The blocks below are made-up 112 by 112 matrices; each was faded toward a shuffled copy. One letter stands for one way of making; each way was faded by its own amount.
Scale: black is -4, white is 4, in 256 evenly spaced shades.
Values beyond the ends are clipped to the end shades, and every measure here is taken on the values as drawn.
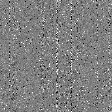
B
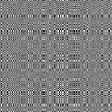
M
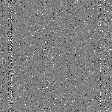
B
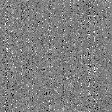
B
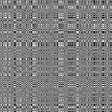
M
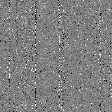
B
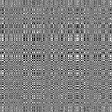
M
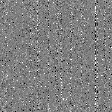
B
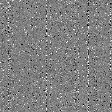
B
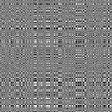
M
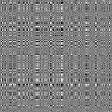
M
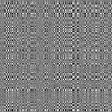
M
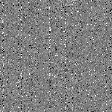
B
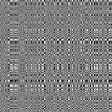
M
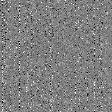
B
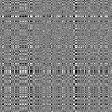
M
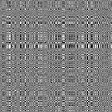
M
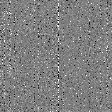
B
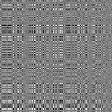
M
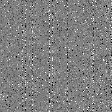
B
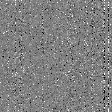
B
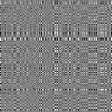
M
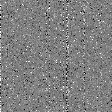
B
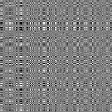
M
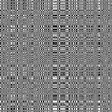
M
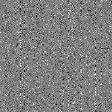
B
